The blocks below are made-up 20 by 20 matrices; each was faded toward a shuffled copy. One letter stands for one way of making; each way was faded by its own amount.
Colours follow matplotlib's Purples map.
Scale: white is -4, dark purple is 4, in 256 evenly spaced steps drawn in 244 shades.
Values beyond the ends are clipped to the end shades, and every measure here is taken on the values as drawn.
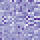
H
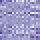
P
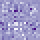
H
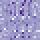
H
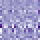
P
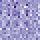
H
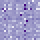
H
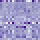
P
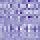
P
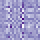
P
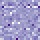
H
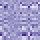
P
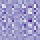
P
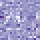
H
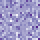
H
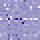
H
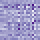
P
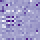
H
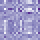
P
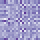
P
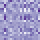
P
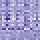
P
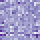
H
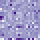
H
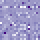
H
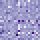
H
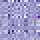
P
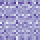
P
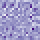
H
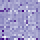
H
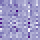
P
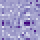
H
